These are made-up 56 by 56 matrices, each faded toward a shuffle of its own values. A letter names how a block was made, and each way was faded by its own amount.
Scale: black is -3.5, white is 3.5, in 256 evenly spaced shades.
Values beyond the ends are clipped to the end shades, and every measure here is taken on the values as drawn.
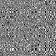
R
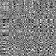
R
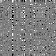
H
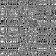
R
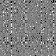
H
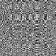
R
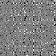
H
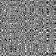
R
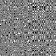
H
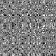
R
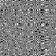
R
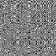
R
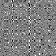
H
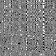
H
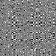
R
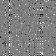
H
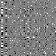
H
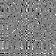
H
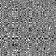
R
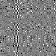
H
